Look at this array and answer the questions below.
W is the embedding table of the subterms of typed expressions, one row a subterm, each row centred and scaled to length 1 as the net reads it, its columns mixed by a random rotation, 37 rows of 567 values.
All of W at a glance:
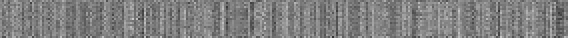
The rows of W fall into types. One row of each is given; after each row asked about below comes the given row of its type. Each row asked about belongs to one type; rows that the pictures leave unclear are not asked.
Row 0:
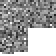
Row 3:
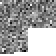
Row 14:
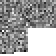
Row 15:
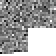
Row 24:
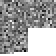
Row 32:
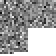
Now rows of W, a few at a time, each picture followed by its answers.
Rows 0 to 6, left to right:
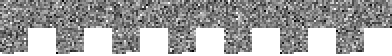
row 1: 15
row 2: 32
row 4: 14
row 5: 15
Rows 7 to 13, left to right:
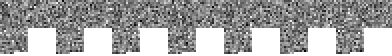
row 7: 32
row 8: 15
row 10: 32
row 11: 14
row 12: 24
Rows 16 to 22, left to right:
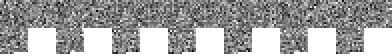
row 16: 32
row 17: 14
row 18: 14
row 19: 14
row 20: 24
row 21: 32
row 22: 15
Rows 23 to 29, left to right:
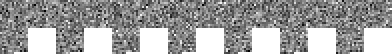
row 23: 24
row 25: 32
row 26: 15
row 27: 3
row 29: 15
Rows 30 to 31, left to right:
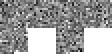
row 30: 14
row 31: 24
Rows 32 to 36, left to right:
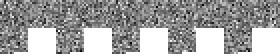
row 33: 14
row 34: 32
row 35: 0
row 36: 24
